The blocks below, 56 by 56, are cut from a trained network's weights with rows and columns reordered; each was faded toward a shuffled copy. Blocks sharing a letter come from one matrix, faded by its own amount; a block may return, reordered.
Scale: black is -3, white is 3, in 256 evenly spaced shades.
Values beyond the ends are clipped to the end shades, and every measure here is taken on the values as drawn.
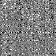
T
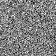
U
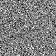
U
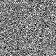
U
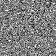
U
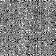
T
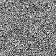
U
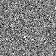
U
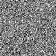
U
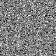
U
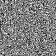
U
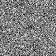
U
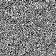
U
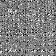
T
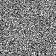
U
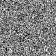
U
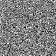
U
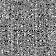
T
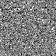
U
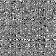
T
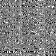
T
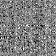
T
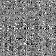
T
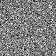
U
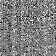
T
